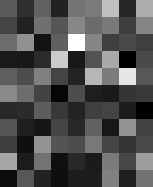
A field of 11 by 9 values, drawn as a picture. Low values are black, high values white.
The ninth with the highest average is the top middle. Overall the values sit about 30% of the way up the scale. The bottom middle is the smoothest part.
